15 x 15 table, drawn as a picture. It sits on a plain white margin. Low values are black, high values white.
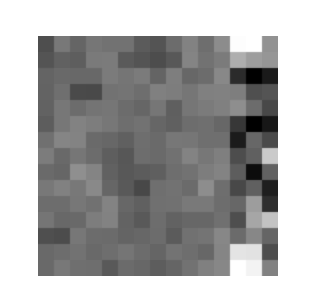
Most values sit low, with a long tail of high ones. The left part is calmer, up to a seam about 80% of the way across. The ninth with the lowest average is the middle right. The bottom right is the ninth with the highest average.
